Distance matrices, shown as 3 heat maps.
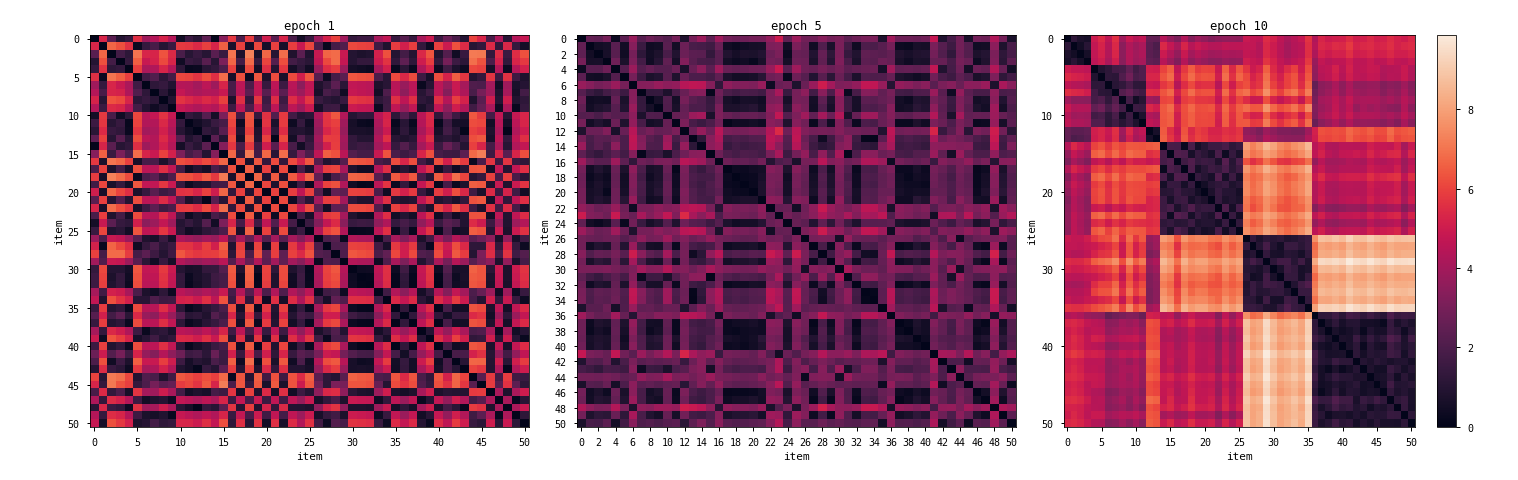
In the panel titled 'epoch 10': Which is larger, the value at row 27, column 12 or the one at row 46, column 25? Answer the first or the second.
the second
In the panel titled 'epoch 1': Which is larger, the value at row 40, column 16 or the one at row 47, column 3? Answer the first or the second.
the first
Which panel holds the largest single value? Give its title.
epoch 10
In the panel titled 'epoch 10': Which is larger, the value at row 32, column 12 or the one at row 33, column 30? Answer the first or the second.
the first
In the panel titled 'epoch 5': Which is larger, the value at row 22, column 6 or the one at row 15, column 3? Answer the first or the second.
the second
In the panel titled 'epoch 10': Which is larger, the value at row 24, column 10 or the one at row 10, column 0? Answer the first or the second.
the first
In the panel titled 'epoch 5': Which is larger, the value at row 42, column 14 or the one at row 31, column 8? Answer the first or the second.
the first
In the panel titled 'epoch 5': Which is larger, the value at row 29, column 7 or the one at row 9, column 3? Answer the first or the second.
the first
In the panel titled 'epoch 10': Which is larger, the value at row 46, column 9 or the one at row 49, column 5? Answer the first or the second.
the second
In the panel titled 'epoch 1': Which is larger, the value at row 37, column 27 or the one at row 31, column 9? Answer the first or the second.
the first
